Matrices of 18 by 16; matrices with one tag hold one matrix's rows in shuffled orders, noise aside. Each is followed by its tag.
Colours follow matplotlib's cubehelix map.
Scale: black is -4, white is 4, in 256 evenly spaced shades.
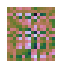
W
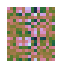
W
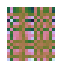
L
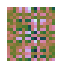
W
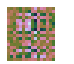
W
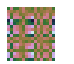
L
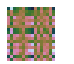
L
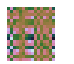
L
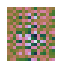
W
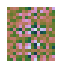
W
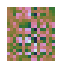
W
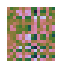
W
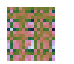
L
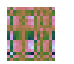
L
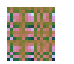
L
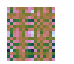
L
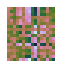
W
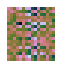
W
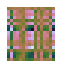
L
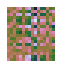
W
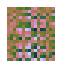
W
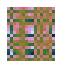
L
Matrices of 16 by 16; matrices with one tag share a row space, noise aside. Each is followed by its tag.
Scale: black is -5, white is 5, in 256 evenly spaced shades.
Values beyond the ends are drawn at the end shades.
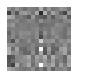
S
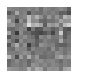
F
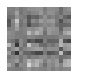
F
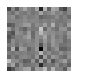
S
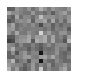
S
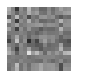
F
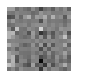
S
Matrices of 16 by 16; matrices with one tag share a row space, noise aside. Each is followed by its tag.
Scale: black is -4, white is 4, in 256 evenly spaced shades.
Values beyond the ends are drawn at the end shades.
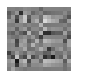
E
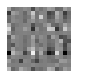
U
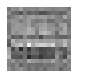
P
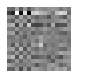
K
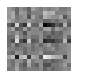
E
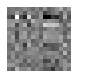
E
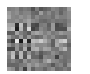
K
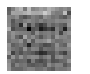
P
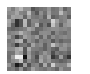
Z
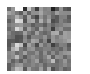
Z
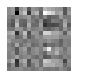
E
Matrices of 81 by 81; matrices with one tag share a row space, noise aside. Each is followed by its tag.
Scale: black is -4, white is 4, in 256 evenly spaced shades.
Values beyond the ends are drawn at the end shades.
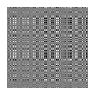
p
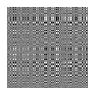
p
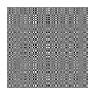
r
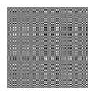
p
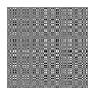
p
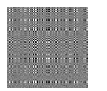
r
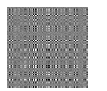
r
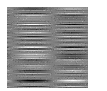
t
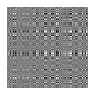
p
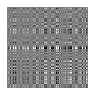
p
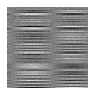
t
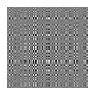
r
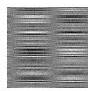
t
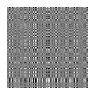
r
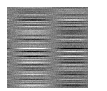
t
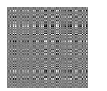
p
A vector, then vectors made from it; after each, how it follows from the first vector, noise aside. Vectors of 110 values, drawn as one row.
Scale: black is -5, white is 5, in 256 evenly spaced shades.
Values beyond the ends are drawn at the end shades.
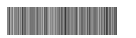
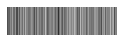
reversed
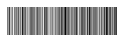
scaled up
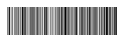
scaled up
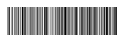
scaled up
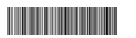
scaled up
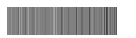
partly zeroed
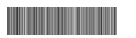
reversed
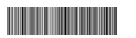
scaled up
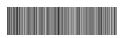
reversed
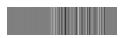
partly zeroed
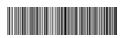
scaled up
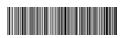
scaled up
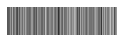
reversed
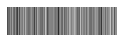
reversed
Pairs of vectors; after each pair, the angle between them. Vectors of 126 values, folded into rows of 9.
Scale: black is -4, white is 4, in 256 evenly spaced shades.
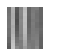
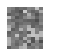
orthogonal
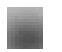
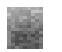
nearly parallel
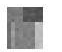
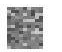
orthogonal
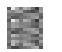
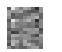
nearly parallel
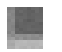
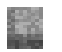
nearly opposite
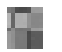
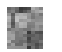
nearly parallel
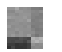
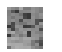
partly opposed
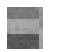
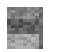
nearly opposite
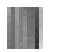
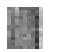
nearly parallel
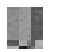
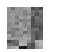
nearly parallel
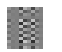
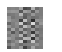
nearly opposite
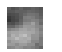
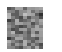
orthogonal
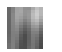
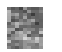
partly opposed
